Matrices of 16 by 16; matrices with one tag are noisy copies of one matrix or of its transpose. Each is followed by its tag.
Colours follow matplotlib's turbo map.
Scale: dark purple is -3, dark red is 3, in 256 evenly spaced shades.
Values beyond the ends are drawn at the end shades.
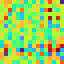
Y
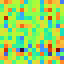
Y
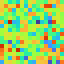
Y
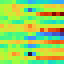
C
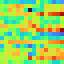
C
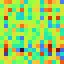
Y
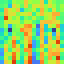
C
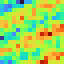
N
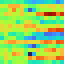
C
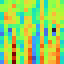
C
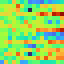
C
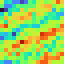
N
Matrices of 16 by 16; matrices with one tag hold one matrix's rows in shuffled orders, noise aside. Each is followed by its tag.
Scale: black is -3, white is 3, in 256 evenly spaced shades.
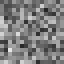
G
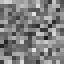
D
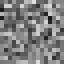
D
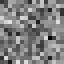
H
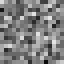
D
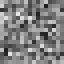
G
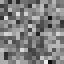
H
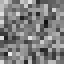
G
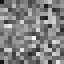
D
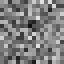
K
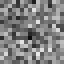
K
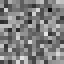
H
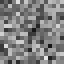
H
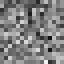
H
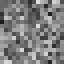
D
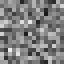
G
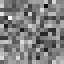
G
